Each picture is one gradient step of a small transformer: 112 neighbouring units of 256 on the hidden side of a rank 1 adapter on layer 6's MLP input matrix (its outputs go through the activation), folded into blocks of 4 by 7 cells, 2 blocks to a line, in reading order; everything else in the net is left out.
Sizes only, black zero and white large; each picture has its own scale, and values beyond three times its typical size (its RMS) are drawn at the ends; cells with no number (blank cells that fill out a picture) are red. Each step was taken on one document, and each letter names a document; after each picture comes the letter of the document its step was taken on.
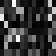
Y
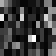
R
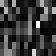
R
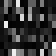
Y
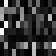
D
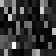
R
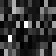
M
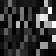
M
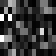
R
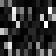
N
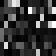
D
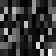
N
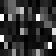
R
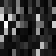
D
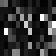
N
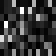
Y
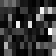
M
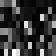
N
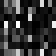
Y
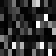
R
